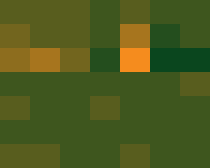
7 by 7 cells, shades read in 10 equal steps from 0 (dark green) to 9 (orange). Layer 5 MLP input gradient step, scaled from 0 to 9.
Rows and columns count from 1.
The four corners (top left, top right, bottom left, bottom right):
3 2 3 2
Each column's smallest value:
2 2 2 1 2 0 0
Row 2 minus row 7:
1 0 1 0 3 -1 0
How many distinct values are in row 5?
2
